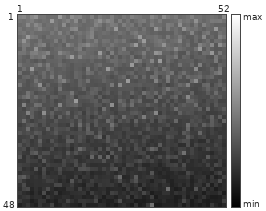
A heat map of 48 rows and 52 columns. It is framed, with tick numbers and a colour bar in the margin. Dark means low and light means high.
There are no regular stripes. No single row or column stands out from its neighbours. Overall the values sit about 30% of the way up the scale. There is an overall slope up to the top.
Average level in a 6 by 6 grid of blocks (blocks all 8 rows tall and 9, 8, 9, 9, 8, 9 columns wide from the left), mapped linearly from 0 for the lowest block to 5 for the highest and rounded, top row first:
5 5 5 5 5 5
4 4 4 4 4 4
3 3 3 3 3 3
2 2 2 2 2 2
1 1 1 1 1 1
1 0 0 0 0 0
